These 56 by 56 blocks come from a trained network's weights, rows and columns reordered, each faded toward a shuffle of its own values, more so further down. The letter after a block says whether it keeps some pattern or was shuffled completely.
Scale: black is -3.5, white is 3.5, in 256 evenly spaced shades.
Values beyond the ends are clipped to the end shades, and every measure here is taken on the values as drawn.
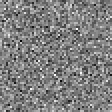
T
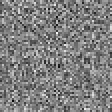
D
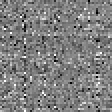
D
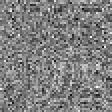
D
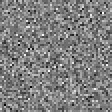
T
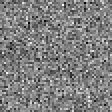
T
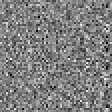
D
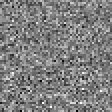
D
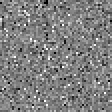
T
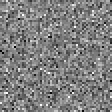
D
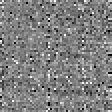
D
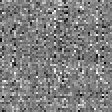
D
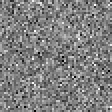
T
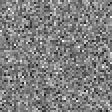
T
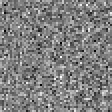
D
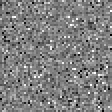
T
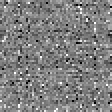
D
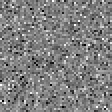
T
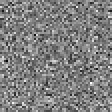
D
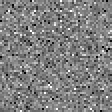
T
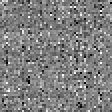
D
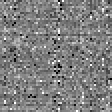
D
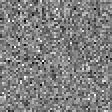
D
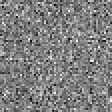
D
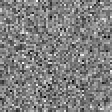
D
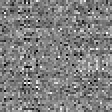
D
